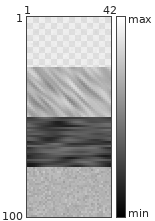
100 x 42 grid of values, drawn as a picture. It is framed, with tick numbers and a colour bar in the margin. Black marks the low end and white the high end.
It is made of 4 by 1 panels. Panel 1,1: very high, checkered, faint in contrast. Panel 2,1: high, slanting down to the right. Panel 3,1: low, streaked across. Panel 4,1: high, fine-grained, faint in contrast.
